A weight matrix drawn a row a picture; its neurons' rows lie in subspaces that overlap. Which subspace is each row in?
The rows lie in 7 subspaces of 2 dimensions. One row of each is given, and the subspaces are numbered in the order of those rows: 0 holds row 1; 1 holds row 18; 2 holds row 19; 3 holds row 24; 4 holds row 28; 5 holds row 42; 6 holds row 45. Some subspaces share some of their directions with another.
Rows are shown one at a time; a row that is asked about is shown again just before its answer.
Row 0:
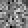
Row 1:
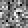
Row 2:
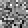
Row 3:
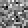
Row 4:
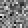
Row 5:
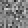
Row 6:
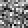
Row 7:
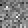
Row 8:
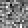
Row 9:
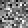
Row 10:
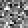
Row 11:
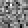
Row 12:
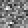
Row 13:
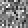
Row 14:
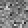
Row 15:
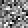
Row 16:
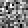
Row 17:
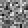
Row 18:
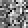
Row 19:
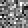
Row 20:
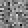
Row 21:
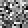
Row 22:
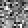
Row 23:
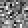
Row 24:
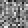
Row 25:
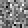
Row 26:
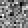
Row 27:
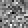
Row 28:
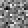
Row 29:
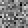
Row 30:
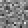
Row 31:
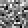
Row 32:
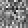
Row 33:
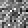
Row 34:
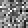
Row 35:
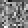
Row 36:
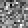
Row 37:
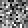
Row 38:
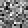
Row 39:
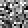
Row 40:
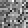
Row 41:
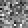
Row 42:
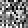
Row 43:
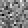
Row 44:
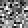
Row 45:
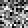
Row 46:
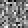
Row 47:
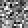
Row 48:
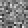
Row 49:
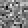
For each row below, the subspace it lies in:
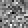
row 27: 4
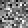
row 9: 2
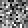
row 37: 5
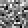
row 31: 0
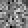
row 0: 0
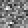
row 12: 4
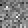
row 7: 1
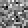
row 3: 0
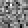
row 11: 6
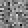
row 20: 0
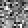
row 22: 3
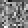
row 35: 3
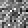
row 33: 1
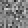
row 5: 5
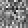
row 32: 5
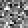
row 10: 4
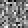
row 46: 3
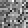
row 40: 1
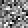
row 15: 4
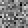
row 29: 2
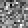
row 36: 6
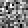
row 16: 6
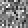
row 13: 5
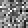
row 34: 1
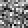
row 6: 6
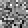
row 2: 2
